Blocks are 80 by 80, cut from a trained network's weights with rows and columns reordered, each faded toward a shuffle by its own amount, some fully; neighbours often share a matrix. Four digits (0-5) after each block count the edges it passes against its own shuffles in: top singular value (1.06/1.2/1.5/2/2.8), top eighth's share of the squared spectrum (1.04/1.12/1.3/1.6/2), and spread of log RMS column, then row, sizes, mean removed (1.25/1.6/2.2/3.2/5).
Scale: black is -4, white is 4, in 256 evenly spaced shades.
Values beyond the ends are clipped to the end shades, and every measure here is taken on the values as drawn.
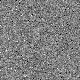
0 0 0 0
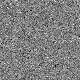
0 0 0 0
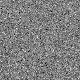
0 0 0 0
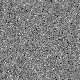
0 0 0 0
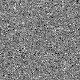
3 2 1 1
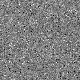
0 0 0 0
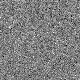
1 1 0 0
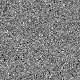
1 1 0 0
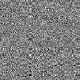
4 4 2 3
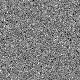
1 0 0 0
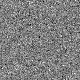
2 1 0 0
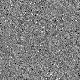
2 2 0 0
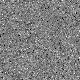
1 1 0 0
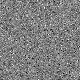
1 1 0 0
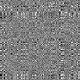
5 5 3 3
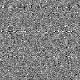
4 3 1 2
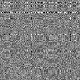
4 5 2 3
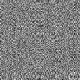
4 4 2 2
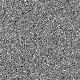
1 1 0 0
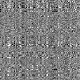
4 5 2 3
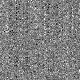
3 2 1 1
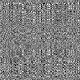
4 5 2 3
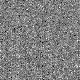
2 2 0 1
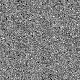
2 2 0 0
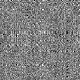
3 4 1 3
